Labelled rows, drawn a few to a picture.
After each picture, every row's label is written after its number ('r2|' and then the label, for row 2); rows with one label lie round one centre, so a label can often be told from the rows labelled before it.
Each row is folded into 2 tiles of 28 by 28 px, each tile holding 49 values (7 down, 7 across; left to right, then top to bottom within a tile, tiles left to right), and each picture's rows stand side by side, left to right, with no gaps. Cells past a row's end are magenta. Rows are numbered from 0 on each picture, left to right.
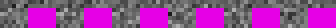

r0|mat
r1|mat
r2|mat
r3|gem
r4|mat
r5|gem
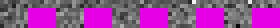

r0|mat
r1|mat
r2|gem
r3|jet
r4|jet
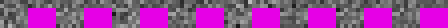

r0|gem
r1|mat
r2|gem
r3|mat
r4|jet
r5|mat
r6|mat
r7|mat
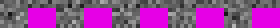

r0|gem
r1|mat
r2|mat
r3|mat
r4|gem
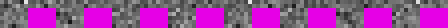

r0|jet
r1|gem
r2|mat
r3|mat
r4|jet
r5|mat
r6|gem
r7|jet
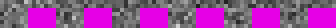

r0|jet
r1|gem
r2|mat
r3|gem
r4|gem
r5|gem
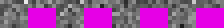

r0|jet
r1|jet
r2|mat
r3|jet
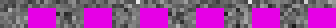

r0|mat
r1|gem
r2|jet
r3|gem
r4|jet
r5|jet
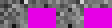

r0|jet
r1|jet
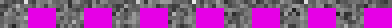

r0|jet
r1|mat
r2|jet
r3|jet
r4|gem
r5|jet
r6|gem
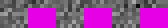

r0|mat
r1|mat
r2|mat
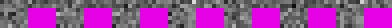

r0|gem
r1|mat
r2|mat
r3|jet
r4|gem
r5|mat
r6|jet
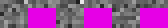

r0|jet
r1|jet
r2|mat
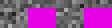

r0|gem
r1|mat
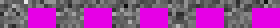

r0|jet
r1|mat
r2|mat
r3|gem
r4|mat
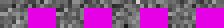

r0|mat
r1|mat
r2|jet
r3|mat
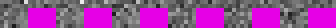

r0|jet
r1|jet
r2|jet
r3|mat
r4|mat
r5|gem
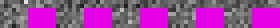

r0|jet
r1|mat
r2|mat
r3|mat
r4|mat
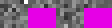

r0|jet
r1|gem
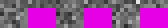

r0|gem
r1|gem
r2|jet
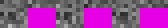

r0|gem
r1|gem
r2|gem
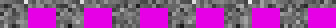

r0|jet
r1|jet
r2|mat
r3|jet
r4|jet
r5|mat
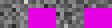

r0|jet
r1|gem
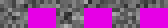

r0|mat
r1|gem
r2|mat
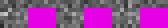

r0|mat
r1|mat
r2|mat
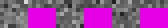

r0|jet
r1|mat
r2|gem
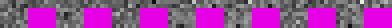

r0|mat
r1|gem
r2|mat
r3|jet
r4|jet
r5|mat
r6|jet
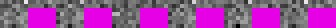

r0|jet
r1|jet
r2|mat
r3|jet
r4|jet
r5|jet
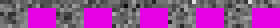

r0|gem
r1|gem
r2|mat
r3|jet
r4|jet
